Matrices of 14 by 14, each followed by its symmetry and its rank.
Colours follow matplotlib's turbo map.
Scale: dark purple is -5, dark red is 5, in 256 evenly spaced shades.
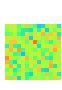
antisymmetric, full rank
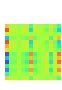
neither, rank one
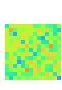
symmetric, full rank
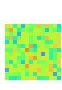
neither, full rank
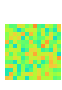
neither, full rank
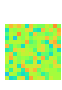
antisymmetric, full rank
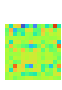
neither, rank three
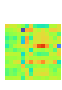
neither, rank three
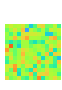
antisymmetric, full rank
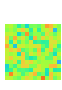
antisymmetric, full rank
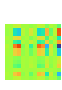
neither, rank one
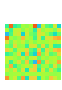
neither, rank three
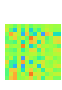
neither, rank three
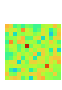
symmetric, full rank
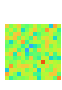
symmetric, full rank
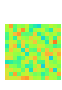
neither, full rank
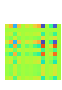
neither, rank one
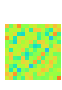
symmetric, full rank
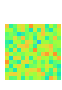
neither, full rank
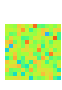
neither, full rank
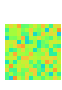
antisymmetric, full rank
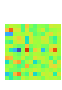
neither, rank three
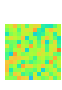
antisymmetric, full rank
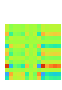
neither, rank one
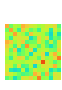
symmetric, full rank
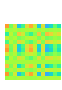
neither, rank one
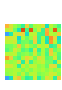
neither, rank three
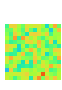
neither, full rank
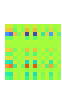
neither, rank one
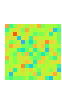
symmetric, full rank
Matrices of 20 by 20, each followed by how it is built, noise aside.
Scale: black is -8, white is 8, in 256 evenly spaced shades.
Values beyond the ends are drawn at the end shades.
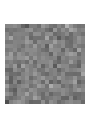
noise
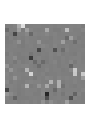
sparse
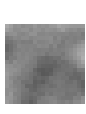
smooth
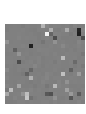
sparse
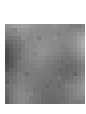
smooth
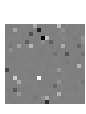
sparse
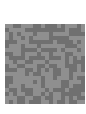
noise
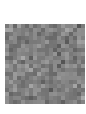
noise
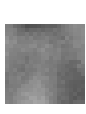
smooth
